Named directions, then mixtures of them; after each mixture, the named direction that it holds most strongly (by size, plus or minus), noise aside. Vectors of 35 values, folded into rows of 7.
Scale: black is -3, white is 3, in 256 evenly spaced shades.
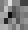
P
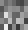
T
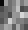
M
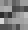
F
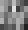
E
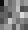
M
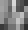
E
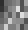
M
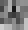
E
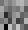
T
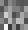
T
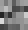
F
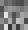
T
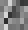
P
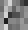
P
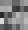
F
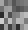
F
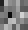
M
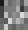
M
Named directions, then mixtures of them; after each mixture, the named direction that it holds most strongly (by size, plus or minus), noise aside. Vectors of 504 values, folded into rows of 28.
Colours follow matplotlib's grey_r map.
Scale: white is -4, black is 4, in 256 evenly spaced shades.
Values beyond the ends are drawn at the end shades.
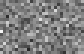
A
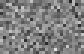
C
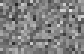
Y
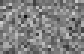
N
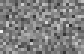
A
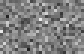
A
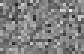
Y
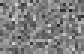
Y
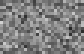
N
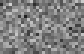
N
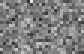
A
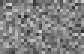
N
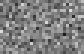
Y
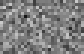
N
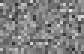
Y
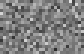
C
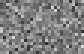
C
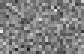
A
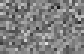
C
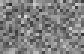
N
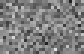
C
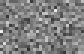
A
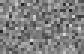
Y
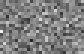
A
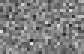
Y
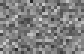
A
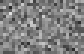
N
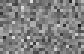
C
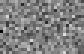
A
